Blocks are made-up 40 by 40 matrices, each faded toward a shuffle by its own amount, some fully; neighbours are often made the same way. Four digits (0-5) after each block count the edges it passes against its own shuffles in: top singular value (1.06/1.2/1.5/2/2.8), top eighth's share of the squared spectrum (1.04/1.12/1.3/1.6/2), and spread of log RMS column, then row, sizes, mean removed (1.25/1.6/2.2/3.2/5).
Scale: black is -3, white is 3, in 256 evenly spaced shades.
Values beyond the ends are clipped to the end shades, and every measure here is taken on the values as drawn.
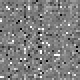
2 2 1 0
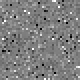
0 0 0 0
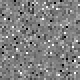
0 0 0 0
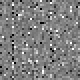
2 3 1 0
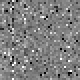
2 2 1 0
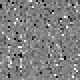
2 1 0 0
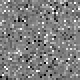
0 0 0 0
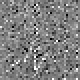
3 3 2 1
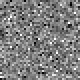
0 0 0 0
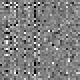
4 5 3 2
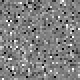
0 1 0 0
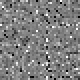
2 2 1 0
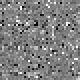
2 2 0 1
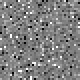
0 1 0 0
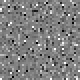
2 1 0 0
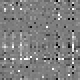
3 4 2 2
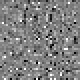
3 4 2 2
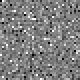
1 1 0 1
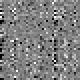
4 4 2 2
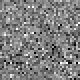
1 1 0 2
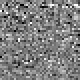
1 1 0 2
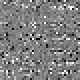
3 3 1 2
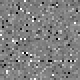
2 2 0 0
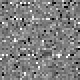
3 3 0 2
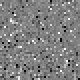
1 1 0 0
